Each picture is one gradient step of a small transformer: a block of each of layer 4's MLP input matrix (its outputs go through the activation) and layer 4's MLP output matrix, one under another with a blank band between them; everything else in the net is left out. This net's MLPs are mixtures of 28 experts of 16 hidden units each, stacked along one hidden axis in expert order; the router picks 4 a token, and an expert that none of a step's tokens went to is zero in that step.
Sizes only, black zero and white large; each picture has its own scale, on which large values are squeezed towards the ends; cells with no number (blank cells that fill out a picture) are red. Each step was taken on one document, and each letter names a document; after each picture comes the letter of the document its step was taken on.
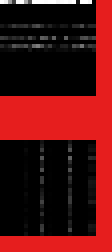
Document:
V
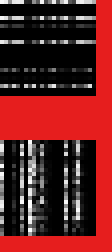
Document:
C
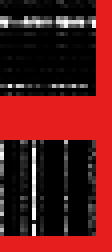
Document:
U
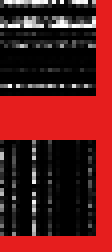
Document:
U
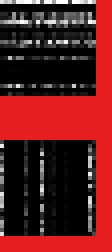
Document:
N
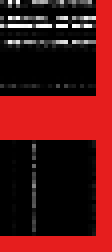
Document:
U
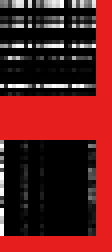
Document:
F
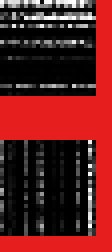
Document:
N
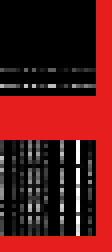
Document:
C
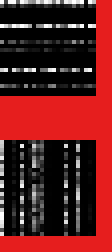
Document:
C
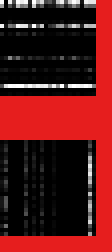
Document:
N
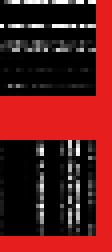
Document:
V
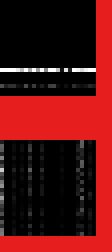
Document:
C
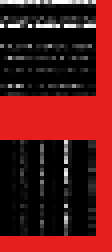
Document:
N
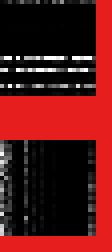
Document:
U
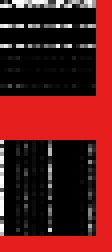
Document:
F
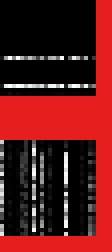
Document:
F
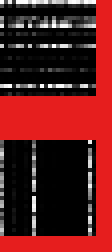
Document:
U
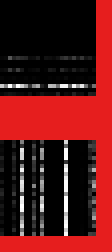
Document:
N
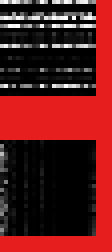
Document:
F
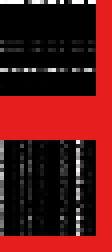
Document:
C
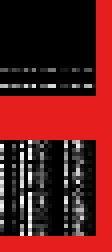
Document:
C
